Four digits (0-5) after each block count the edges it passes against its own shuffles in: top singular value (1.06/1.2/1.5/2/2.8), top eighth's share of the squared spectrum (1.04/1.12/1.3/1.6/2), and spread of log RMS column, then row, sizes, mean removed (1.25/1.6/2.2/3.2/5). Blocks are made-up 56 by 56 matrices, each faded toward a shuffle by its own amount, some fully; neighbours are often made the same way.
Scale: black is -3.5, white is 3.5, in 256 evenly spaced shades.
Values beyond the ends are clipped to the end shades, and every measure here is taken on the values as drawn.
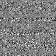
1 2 0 3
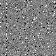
2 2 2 0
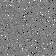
0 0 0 0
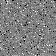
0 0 0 0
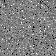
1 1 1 0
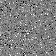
2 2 1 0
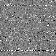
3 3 0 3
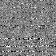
2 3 0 3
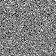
2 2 0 0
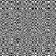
5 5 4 3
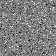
0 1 0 0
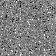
1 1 1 0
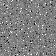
1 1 0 0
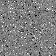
0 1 0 0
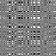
5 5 4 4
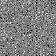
3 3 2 0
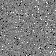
1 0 0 0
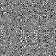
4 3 2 2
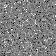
1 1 0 0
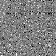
3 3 1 1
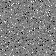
0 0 0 0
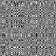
4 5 3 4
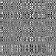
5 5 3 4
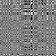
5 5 3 3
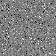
2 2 0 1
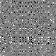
4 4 2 2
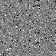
3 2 1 0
